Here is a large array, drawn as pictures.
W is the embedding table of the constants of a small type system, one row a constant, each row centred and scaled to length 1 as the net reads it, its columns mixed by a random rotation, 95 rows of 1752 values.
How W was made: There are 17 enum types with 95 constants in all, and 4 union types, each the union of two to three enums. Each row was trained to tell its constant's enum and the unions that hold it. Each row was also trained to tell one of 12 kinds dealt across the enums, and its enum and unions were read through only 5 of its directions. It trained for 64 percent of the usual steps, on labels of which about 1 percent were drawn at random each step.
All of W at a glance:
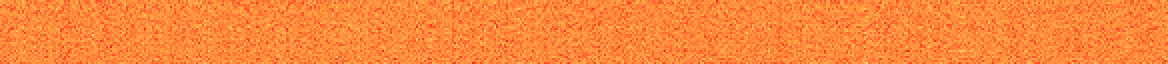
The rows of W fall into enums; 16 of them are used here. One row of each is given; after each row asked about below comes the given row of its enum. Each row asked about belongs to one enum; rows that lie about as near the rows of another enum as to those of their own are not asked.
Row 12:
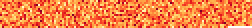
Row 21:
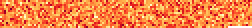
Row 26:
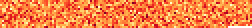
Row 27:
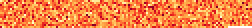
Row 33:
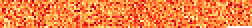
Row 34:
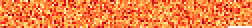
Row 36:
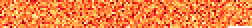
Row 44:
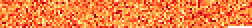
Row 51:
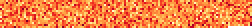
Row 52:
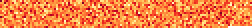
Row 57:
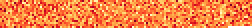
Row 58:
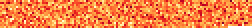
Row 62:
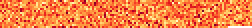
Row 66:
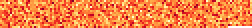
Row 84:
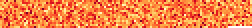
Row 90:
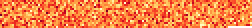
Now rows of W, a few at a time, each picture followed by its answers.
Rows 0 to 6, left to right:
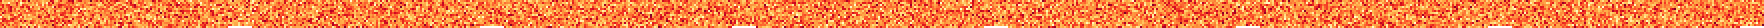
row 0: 66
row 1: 51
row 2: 26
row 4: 26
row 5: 21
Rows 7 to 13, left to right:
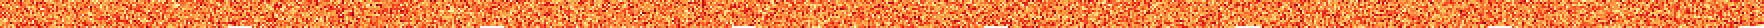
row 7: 33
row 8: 27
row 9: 57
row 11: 57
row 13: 58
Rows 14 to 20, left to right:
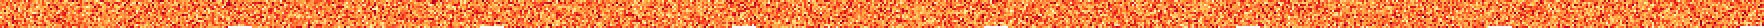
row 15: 58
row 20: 34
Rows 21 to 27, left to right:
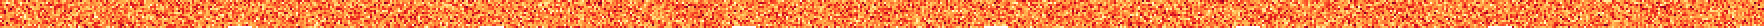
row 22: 36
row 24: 51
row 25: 21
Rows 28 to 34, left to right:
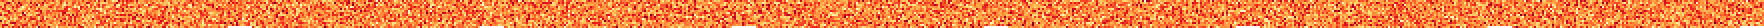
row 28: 12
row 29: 52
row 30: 58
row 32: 21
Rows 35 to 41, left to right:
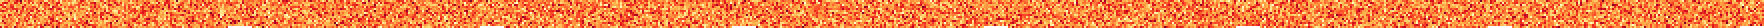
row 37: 90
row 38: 26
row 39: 34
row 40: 36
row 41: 26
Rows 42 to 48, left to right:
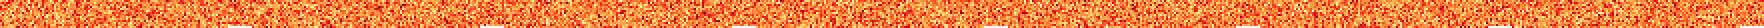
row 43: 44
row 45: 90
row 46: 57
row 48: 27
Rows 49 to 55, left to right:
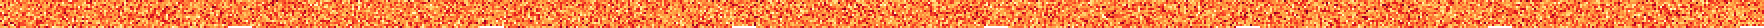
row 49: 36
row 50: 12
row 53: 21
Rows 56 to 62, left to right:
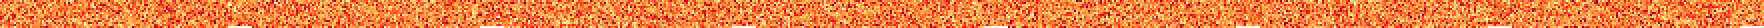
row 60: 51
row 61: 33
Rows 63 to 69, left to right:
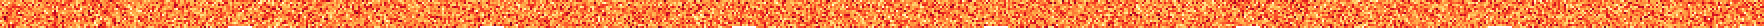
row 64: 66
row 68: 33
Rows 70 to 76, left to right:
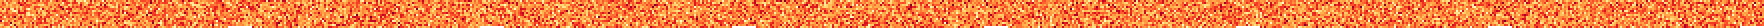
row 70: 36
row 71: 33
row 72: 44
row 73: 21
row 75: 51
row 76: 51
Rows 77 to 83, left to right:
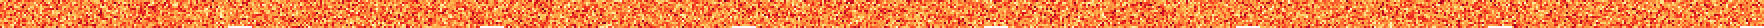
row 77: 27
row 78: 26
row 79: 33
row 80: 34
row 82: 58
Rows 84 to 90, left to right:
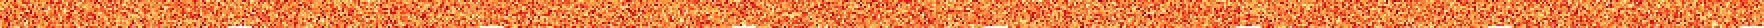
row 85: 27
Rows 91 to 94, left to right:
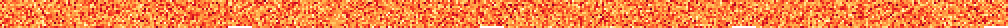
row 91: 34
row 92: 44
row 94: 36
